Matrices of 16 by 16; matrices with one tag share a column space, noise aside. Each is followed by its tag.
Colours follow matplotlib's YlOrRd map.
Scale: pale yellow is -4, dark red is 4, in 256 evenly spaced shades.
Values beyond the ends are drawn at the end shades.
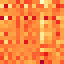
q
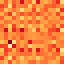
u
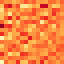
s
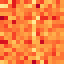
q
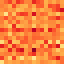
u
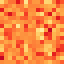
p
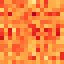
p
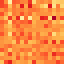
q
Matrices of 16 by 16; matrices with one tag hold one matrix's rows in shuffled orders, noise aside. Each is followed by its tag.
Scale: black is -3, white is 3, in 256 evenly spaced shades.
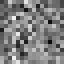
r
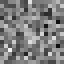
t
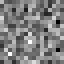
t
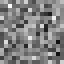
t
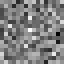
t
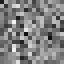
r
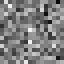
t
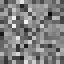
r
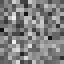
r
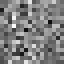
r
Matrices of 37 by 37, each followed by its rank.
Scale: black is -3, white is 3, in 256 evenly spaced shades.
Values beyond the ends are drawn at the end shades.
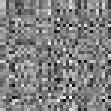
five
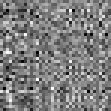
five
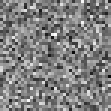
full rank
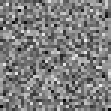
full rank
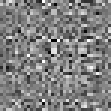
five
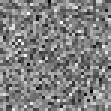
full rank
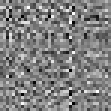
five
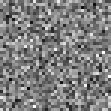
full rank
